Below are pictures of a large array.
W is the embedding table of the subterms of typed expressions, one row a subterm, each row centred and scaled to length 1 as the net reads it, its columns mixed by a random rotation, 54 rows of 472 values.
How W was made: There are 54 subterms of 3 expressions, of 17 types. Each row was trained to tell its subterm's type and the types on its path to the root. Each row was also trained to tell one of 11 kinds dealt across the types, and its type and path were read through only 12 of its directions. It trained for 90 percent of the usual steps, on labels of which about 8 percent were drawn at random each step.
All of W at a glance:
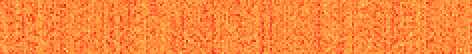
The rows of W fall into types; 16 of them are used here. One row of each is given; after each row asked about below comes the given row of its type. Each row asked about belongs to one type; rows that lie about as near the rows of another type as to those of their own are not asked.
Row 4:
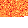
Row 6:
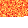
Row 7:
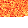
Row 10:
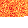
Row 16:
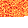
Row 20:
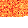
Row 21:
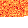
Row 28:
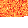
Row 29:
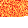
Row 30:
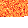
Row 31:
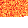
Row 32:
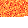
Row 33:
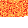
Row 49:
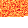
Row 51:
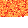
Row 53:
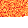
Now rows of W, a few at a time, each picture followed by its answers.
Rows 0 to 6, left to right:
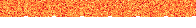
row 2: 16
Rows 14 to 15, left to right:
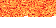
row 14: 7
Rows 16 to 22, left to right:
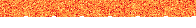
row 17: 33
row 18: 21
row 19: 30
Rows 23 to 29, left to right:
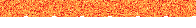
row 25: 51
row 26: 6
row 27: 33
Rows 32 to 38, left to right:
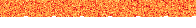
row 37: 51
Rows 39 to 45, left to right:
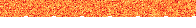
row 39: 31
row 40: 16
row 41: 16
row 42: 53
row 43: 33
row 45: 20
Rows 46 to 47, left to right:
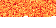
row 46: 51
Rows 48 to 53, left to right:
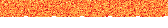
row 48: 30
